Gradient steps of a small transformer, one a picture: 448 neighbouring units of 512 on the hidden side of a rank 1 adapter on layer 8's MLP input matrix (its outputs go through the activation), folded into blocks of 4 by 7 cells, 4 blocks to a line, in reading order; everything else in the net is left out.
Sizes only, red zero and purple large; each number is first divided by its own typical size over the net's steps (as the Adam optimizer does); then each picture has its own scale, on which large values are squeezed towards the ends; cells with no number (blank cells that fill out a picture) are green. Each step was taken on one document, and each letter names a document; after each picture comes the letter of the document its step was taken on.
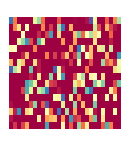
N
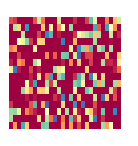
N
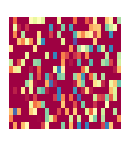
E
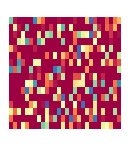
N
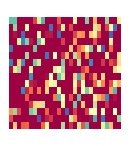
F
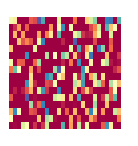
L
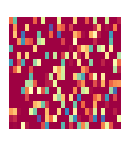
F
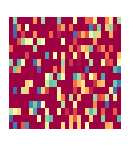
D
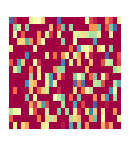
E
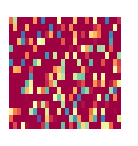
F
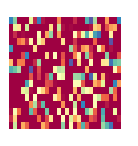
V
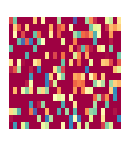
D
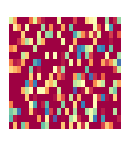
N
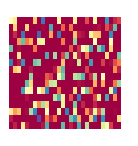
F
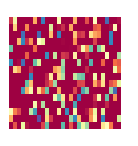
F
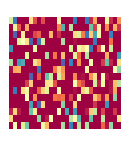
D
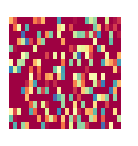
V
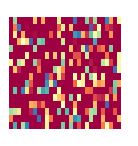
D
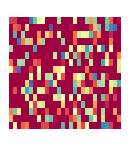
E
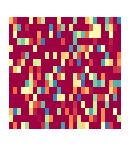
E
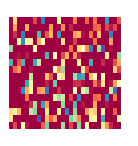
F
